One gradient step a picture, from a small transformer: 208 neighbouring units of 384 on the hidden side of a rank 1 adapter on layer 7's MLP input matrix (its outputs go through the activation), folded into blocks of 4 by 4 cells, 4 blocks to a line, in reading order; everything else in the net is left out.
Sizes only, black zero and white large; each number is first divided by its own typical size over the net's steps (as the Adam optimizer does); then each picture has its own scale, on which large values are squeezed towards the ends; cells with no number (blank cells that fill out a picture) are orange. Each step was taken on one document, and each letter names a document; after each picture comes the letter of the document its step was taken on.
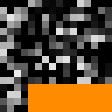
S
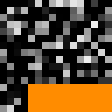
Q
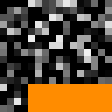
Q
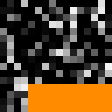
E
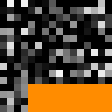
E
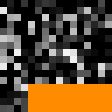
E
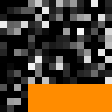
Q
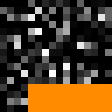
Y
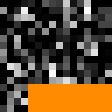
Y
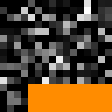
Y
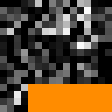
Y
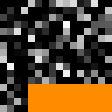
Q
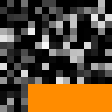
E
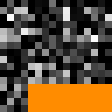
Y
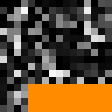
Y
